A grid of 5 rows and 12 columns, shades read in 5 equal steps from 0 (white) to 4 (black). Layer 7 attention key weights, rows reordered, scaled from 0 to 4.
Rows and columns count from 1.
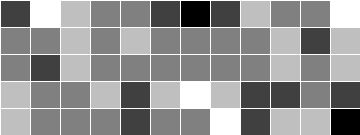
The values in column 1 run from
1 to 3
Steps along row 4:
up same down up down down up up same down up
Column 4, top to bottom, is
2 2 2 1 2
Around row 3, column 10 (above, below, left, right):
1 3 2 2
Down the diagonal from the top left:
3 2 1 1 3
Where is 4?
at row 1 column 7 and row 5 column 12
